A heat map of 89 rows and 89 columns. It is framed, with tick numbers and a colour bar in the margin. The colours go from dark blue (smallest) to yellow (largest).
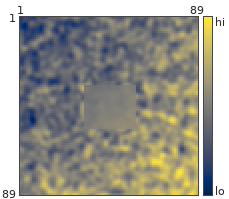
The ninth with the lowest average is the top left. The centre is the smoothest part. In the centre lies a patch that is calmer than the rest. On average the colour sits 50% of the way up the scale. No regular stripes run through it. The ninth with the highest average is the bottom right. Values rise toward the bottom right. No lone cell stands out from its neighbours. The texture is blotchy.
